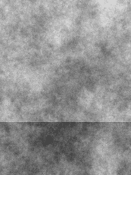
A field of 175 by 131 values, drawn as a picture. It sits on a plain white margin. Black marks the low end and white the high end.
On average the colour sits 60% of the way up the scale. A horizontal seam about 70% of the way down splits the table, and the top part is higher. The bottom middle is the ninth with the lowest average.
